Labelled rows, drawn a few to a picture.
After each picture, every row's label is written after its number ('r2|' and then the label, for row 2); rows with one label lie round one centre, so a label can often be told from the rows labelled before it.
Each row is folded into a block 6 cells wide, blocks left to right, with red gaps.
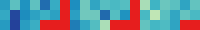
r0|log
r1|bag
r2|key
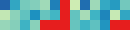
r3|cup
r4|key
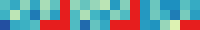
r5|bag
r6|key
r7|bag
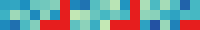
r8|bag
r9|cup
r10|key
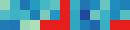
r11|bag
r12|log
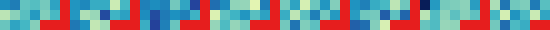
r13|cup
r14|bag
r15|log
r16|cup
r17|key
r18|bag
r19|cup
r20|key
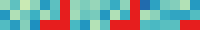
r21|key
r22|key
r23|cup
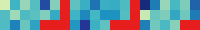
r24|key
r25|log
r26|cup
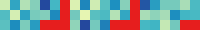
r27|key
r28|key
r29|cup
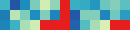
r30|bag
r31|bag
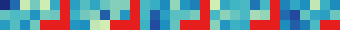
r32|cup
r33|bag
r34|log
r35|key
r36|log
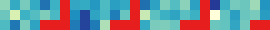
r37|key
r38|log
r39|cup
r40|cup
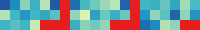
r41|cup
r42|cup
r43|bag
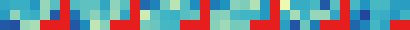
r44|bag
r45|bag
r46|cup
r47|cup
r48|key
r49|log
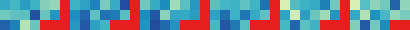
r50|bag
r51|log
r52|log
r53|log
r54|key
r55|key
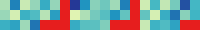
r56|key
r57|cup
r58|key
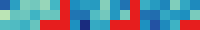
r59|cup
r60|log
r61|log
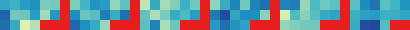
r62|bag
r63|bag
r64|key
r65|log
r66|cup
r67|log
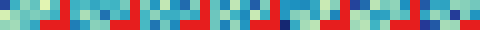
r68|cup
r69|bag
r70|key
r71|key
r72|bag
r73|cup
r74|bag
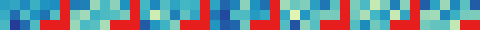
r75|log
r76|cup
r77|bag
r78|log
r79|key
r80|key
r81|cup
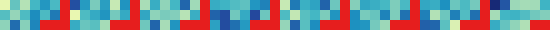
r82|key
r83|cup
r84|key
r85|log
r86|key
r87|bag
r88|bag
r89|cup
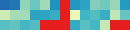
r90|cup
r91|cup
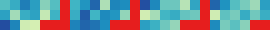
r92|bag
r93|log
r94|cup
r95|cup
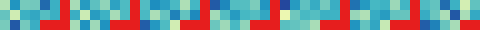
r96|key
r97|key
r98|bag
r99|cup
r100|cup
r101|cup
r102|bag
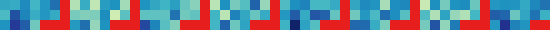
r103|log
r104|key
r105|bag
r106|key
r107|log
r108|log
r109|key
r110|log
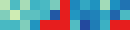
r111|key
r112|log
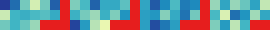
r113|cup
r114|bag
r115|log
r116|key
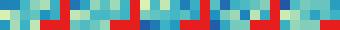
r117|cup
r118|cup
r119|key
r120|bag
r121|cup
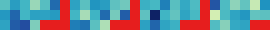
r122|log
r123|bag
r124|log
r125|cup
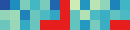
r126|cup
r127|key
